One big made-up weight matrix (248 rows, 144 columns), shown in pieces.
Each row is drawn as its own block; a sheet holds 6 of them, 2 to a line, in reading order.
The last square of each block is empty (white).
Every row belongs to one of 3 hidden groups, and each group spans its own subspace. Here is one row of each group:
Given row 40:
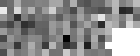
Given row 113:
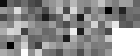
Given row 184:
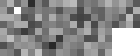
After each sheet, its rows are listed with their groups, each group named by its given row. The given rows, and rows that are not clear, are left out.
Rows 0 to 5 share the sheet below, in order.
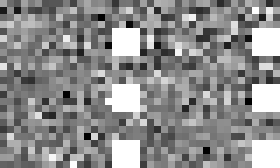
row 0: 40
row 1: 113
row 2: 40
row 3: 40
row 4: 184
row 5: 40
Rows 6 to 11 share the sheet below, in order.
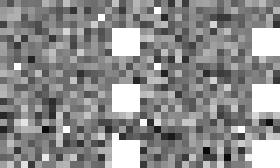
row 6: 40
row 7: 184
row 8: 184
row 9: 184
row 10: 113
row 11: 40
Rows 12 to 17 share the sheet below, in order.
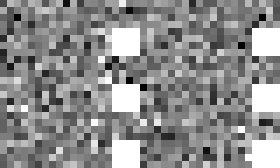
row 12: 40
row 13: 113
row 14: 113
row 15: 113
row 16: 184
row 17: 40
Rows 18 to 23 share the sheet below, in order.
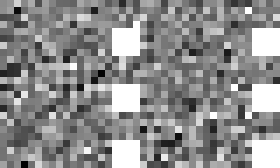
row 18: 184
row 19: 113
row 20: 40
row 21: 184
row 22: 113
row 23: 113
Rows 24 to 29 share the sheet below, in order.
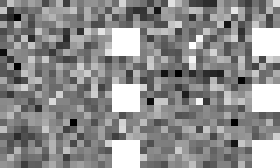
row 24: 40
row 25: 184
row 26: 184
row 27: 113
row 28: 113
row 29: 184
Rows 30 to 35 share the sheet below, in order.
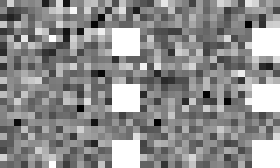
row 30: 40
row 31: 113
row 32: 40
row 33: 40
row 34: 184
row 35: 184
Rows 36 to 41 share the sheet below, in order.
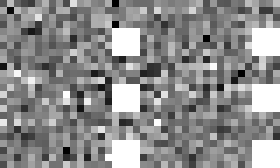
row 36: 113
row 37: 40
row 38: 40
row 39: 40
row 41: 184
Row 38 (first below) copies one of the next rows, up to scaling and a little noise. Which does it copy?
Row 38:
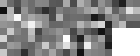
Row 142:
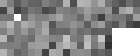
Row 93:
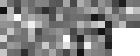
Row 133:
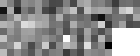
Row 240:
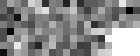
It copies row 93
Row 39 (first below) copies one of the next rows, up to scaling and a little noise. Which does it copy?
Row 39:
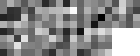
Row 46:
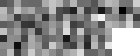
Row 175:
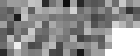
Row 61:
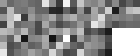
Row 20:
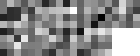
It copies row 20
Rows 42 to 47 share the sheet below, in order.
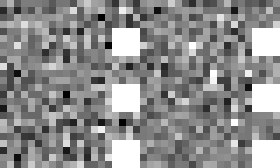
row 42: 40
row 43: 184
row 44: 40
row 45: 113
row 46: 40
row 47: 184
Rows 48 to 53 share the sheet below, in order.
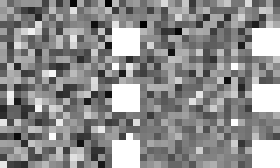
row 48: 113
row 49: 113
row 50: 113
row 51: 184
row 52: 113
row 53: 184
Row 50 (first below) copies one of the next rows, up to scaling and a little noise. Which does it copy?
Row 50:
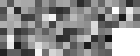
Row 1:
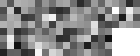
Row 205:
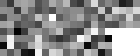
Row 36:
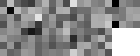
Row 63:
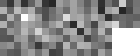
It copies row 1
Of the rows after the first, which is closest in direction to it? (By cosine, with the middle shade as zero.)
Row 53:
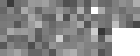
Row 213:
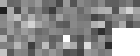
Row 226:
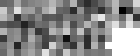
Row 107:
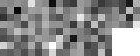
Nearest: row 213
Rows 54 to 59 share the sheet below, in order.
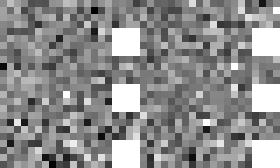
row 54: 184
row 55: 113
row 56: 40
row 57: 184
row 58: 113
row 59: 113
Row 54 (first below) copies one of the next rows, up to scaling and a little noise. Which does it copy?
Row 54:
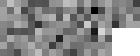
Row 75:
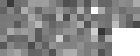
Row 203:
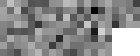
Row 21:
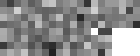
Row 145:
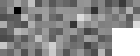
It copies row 203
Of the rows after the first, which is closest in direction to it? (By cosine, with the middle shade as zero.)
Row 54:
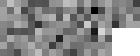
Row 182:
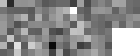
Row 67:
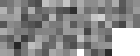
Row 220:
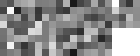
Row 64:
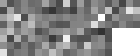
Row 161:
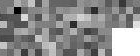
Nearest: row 67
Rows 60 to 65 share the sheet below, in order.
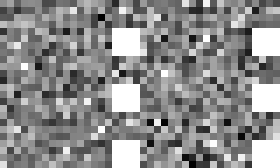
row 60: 40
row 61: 40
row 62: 113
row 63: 113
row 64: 40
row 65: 113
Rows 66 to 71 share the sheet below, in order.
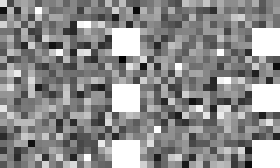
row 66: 113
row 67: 40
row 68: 40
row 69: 113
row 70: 113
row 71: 40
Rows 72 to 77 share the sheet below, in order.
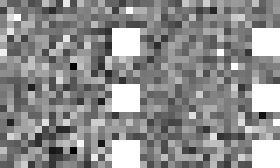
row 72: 40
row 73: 40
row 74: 113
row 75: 184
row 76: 113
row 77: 113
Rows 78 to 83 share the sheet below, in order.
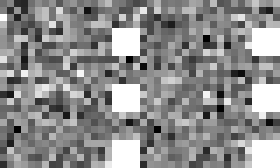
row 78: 113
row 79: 40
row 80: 113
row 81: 40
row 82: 40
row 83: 40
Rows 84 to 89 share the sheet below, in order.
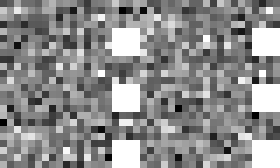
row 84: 40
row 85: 40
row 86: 113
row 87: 113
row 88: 40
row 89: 113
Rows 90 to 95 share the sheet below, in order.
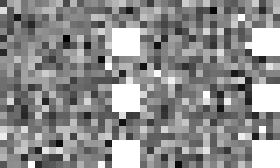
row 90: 40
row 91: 40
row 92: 113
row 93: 40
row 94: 113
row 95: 113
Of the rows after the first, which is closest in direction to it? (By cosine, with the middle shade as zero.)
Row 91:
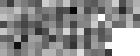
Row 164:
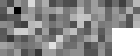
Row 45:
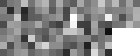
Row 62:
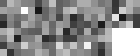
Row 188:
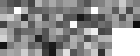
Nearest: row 45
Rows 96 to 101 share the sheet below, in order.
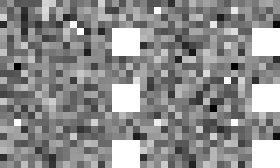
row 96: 113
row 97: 184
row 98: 184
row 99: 184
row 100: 184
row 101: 184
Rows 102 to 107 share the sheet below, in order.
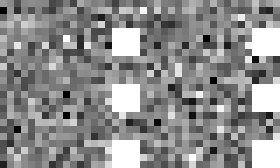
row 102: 40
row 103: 40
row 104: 40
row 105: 113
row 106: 40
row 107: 184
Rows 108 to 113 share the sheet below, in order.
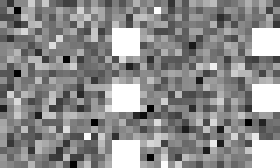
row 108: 184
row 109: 184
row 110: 40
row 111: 113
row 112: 184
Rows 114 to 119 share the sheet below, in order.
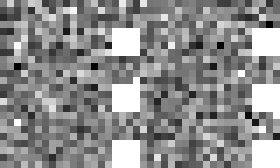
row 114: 40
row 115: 113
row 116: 184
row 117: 40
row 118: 184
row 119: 113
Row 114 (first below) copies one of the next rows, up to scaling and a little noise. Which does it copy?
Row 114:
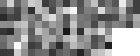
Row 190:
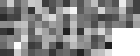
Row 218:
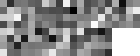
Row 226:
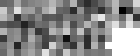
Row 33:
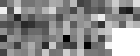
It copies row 190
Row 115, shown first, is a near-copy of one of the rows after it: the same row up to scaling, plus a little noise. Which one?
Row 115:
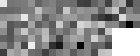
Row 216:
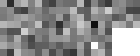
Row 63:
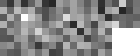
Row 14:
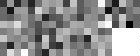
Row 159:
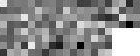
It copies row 159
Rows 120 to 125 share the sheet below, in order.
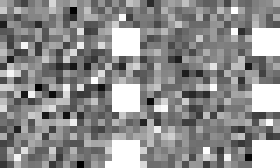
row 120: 113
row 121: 184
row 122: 40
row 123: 113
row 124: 40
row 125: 40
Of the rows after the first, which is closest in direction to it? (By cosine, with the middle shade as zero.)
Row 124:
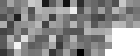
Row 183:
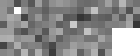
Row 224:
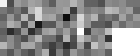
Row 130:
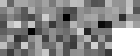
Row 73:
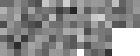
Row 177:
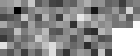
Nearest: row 183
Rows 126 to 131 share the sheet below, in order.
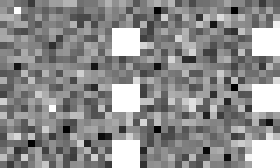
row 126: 184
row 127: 184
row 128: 184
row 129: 184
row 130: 113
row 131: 40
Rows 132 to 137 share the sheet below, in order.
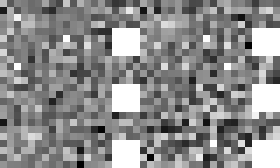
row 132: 40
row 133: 40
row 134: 184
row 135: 113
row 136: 40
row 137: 113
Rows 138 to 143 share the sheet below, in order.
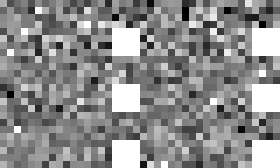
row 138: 113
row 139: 113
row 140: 113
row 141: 113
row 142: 40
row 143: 113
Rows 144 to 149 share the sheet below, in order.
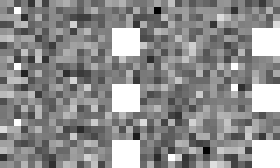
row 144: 184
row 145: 184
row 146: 184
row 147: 184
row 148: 184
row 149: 40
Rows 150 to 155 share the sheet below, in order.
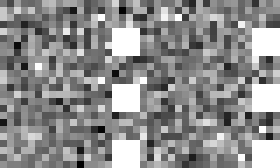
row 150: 40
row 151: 113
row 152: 113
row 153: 113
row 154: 40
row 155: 113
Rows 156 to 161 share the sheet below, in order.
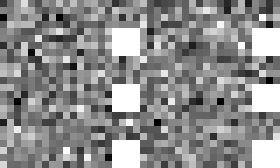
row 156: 113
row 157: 113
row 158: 40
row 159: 113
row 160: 40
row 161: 184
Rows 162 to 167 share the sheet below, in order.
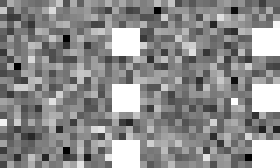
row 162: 40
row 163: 184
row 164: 184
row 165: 113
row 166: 40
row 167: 113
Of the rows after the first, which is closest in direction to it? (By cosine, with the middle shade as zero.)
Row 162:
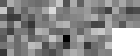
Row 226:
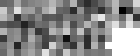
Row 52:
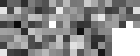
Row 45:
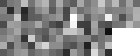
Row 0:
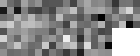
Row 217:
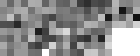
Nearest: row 226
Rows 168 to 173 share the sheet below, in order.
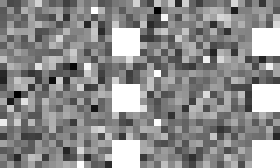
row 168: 184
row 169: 184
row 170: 113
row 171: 40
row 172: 40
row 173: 184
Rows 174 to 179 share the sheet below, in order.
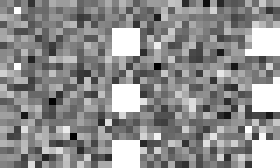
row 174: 184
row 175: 40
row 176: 184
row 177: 184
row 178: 113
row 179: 113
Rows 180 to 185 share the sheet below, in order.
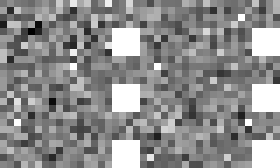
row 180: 113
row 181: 40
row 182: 113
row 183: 184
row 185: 113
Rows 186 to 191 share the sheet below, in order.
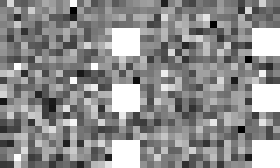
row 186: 113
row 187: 113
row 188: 184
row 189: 113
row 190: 40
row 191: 40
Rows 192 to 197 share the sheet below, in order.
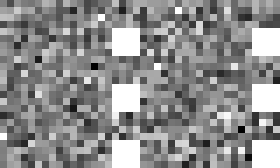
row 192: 40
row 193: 113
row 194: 184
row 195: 184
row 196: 113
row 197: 40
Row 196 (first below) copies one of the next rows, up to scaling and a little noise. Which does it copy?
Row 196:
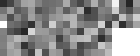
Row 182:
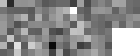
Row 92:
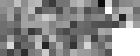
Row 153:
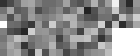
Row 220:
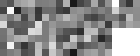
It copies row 153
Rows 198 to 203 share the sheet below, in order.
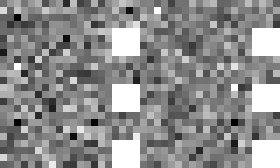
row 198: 40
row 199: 184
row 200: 184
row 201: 184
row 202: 184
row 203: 184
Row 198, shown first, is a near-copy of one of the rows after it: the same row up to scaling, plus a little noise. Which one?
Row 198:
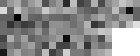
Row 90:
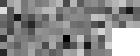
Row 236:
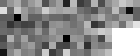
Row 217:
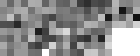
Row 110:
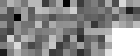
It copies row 236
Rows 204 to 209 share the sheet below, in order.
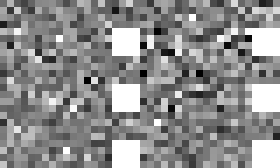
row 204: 113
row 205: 113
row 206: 184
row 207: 113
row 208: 40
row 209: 184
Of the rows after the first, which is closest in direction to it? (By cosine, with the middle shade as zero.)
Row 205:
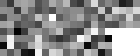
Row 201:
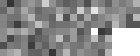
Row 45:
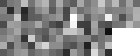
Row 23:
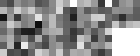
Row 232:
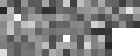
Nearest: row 23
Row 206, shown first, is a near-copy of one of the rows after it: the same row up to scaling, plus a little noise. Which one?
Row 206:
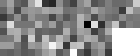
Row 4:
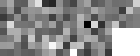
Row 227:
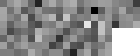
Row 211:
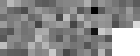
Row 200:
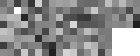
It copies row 4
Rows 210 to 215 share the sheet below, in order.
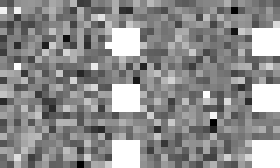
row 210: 40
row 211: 184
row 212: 184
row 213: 40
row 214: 40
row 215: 113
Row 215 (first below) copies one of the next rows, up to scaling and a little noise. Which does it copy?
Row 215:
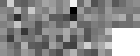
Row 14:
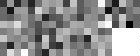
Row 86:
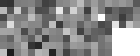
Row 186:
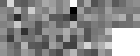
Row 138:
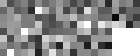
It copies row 186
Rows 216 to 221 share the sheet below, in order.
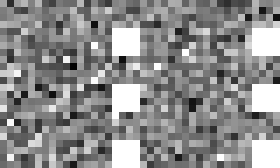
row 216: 113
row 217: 40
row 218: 40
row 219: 184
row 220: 113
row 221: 113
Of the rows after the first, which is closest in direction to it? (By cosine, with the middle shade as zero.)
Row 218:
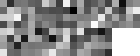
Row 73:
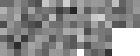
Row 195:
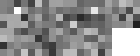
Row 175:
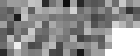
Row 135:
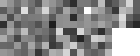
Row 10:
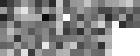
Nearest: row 73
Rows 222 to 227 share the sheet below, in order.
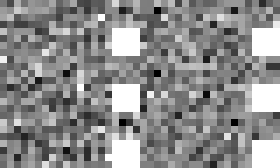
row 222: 40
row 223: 184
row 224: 113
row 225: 40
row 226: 40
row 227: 184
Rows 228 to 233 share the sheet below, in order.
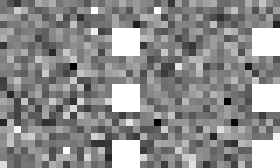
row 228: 184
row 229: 184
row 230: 113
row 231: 113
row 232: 40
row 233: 184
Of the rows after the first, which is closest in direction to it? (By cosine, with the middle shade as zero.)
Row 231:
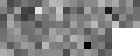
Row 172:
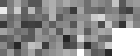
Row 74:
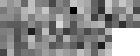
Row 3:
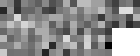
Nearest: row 172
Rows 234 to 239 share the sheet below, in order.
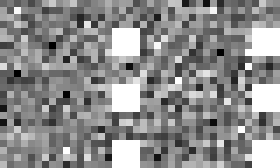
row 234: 184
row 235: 40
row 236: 40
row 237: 113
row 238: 40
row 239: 40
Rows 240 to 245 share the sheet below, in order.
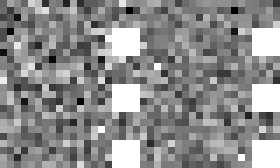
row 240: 40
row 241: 184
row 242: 113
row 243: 184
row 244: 40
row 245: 113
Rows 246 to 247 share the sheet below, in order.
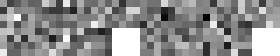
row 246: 40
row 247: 113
